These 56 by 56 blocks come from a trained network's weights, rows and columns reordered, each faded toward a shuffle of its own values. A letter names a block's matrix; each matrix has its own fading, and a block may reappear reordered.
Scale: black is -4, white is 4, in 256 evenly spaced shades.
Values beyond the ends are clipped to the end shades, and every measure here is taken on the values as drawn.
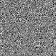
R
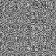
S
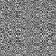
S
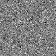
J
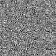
R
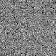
R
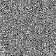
J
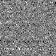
R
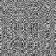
S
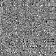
R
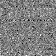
R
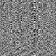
S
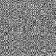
S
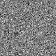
J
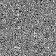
J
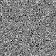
R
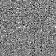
J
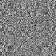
S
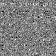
R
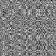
S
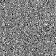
J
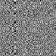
S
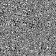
J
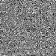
R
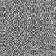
S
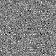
R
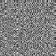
S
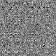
R
